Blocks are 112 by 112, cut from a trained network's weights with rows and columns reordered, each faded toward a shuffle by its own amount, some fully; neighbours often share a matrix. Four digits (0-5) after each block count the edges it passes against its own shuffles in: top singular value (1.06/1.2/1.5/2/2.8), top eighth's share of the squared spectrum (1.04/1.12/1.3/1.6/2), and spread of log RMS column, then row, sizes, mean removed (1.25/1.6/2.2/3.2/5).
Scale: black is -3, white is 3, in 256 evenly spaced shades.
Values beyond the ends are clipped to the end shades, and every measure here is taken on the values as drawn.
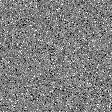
1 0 0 0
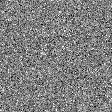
1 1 0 0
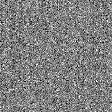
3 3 1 1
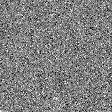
1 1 0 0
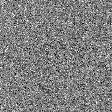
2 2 0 1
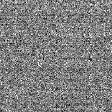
3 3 2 1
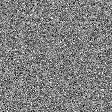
0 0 0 0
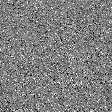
2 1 0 1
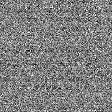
3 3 1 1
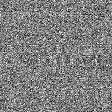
3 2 0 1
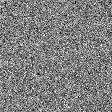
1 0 0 0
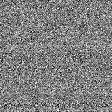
3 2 0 1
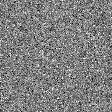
0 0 0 0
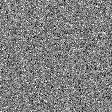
0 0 0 0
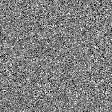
2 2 1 1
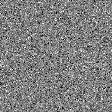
2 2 1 1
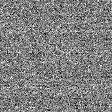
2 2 1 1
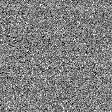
2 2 1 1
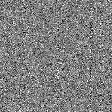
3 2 2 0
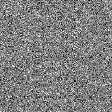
3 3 2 1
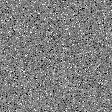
0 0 0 0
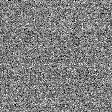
2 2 0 0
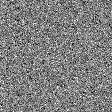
0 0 0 0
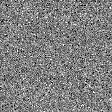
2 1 1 0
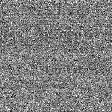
3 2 1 1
